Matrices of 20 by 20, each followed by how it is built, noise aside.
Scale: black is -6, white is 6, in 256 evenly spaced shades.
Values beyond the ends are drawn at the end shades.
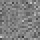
low rank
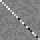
diagonal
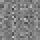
low rank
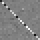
diagonal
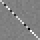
diagonal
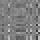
low rank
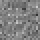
low rank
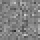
low rank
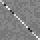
diagonal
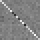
diagonal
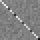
diagonal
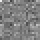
low rank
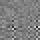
low rank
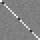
diagonal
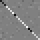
diagonal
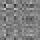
low rank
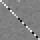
diagonal
